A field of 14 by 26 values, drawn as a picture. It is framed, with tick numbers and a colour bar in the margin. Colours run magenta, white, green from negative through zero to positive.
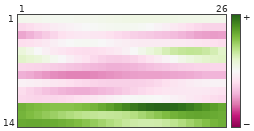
Average level on the scale: 50%. Grain: streaks across. Seam: horizontal, 80% of the way down, the bottom part higher. Ninth with the highest average: bottom right.
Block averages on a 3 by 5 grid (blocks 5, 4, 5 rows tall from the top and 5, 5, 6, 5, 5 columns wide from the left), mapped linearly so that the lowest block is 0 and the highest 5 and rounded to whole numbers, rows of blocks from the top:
22222
10012
44455
